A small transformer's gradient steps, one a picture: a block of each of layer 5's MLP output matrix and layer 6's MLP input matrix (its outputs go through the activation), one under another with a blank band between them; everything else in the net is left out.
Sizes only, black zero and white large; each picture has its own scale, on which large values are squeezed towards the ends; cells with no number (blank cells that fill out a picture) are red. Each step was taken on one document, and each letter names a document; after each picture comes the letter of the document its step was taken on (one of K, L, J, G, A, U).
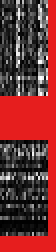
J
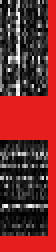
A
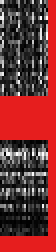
J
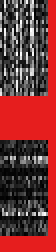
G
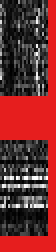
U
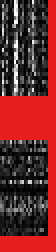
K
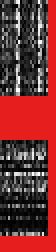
J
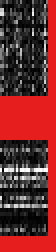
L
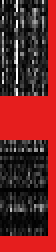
K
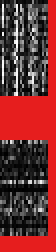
K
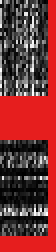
G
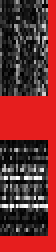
U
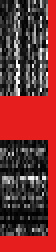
J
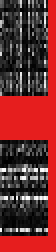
L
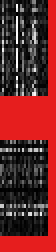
K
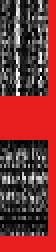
J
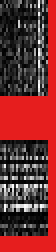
U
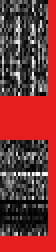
J
